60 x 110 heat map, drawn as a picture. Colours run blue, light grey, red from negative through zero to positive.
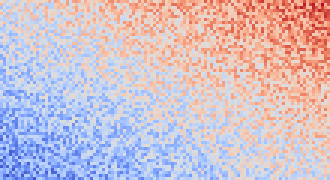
Grain: fine. Ninth with the lowest average: bottom left. Stripes: none. Average level on the scale: 50%. Histogram: bell-shaped. Slope: up to the top right. Odd rows or columns: none. Ninth with the highest average: top right.
